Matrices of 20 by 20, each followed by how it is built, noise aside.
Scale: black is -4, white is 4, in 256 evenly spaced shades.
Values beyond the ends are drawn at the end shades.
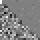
lower triangular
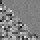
lower triangular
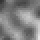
smooth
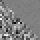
lower triangular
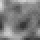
smooth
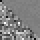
lower triangular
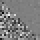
lower triangular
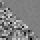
lower triangular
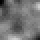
smooth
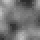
smooth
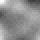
smooth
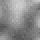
smooth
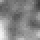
smooth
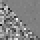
lower triangular
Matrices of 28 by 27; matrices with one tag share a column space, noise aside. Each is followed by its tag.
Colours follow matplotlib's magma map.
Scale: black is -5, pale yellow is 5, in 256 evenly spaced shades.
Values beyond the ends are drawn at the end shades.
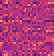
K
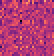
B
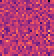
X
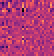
B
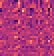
B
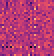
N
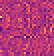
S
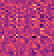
S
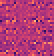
K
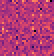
X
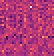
S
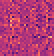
S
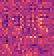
S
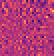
B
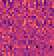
B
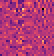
B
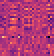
S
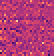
K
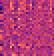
N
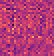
S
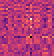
S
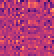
B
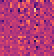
B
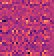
K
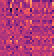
B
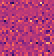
K
